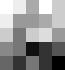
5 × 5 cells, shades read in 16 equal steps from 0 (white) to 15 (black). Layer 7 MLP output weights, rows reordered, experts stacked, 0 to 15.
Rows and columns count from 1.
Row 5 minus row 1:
9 11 3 12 12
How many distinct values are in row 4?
5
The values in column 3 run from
3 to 14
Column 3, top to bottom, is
5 6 3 14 8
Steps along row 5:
up down up up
